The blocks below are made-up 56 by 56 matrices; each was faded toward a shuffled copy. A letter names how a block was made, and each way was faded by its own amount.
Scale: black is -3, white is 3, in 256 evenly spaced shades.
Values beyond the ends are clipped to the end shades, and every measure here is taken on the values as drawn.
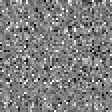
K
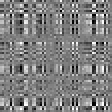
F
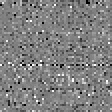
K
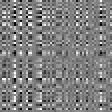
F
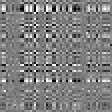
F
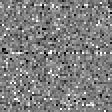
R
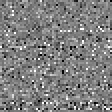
R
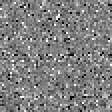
R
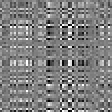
F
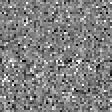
R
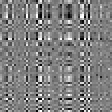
F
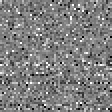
R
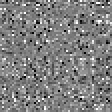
K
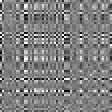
F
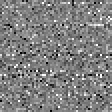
R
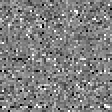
R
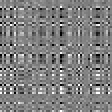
F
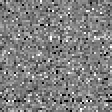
R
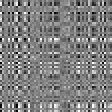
F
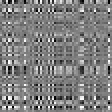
F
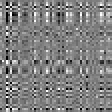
F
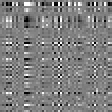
F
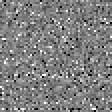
R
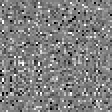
K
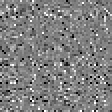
K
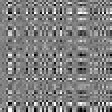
F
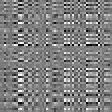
F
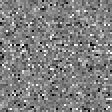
R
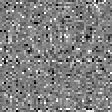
K
